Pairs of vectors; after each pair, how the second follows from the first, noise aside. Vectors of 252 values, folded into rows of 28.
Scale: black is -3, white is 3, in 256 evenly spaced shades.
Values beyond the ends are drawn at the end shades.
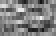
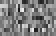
sign-scrambled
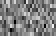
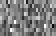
sign-scrambled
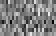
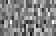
sign-scrambled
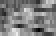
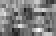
negated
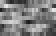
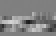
partly zeroed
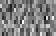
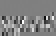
partly zeroed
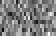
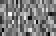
sign-scrambled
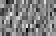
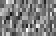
negated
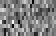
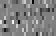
partly zeroed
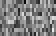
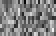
sign-scrambled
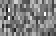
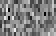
negated
